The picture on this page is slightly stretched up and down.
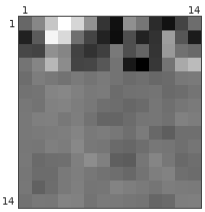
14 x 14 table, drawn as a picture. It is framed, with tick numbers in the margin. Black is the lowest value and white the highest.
The top left is the ninth with the highest average. A horizontal seam about 30% of the way down splits the table, and the bottom part is calmer. The middle left is the calmest part. The distribution is heavy-tailed on both sides. Neither half mirrors the other.
